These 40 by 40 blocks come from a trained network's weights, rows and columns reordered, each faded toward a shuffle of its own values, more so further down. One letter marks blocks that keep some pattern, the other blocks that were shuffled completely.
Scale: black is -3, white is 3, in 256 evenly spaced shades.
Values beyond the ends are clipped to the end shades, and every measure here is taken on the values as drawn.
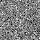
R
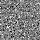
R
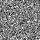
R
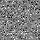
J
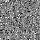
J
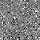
J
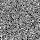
R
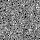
R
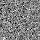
J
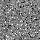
R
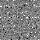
J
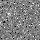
R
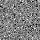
J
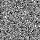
R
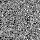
J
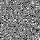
J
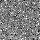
R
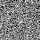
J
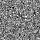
R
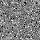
J
